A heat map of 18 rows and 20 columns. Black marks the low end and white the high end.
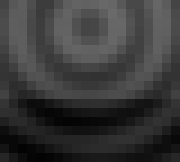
The ninth with the highest average is the top middle. Values rise toward the top. A horizontal seam about 60% of the way down splits the table, and the top part is higher. Rings spread out from the top middle.
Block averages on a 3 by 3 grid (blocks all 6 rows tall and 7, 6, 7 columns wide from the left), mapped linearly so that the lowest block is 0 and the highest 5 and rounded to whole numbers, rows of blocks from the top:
4 5 4
3 3 3
0 0 1
